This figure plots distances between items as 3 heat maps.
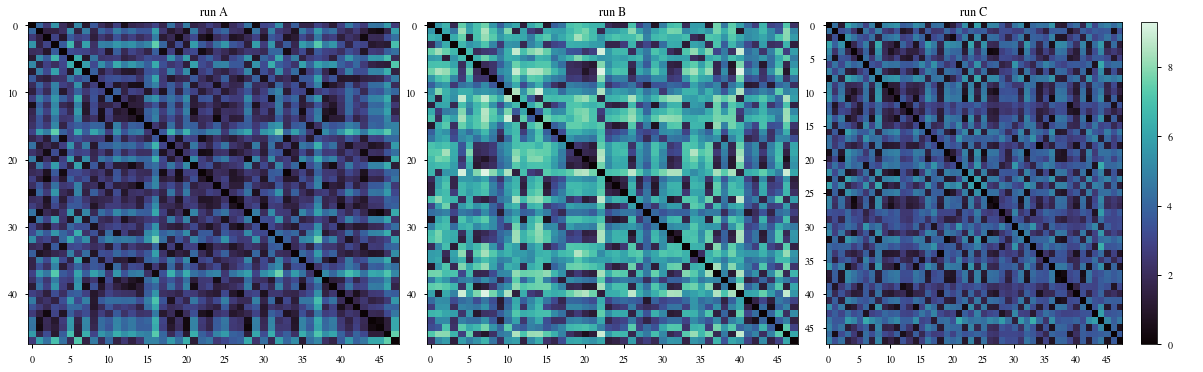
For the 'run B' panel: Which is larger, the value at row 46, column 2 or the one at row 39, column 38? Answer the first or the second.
the first
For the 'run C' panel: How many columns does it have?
48
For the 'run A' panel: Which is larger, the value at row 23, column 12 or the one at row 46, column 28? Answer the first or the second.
the first
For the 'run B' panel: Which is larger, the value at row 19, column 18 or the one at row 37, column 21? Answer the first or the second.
the first
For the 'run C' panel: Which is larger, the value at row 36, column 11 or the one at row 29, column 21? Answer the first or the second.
the second
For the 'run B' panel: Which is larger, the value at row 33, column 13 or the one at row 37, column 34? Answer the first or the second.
the second
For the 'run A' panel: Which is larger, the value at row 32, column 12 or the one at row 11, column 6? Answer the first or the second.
the second
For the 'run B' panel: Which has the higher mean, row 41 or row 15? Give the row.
15
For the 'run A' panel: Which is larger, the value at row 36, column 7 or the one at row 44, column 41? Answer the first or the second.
the first
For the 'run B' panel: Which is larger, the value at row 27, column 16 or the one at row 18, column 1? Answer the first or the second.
the second
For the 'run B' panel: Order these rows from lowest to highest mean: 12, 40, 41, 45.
41, 12, 45, 40
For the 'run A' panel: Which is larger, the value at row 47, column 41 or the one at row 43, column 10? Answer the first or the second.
the first
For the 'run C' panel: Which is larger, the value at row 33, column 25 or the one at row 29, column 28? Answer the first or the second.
the first
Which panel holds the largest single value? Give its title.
run B
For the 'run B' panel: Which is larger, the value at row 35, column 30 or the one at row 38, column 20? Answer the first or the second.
the first
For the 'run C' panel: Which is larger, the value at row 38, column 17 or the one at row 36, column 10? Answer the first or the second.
the first
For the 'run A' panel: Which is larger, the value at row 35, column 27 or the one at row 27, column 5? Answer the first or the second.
the second
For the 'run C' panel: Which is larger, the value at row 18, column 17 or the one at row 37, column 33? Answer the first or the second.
the second
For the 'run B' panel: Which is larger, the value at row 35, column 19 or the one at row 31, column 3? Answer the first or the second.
the first
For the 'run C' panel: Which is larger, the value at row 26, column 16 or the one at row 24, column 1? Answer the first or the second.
the first
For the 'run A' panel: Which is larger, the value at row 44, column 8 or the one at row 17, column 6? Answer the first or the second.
the second
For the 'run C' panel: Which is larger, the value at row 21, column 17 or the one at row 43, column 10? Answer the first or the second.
the first
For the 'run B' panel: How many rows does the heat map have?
48
